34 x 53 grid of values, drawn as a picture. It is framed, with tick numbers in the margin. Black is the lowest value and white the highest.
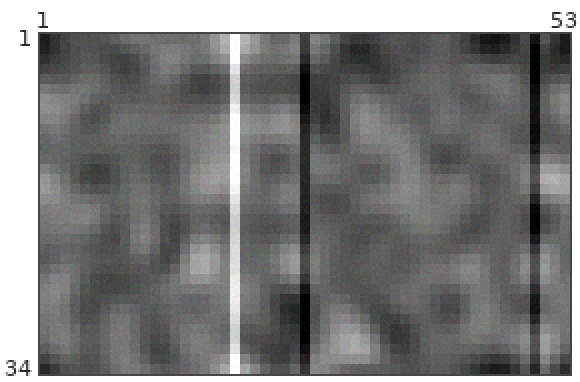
The top right is the ninth with the lowest average. Columns 20, 27 and 50 stand out from the rest. Overall the values sit about 40% of the way up the scale.
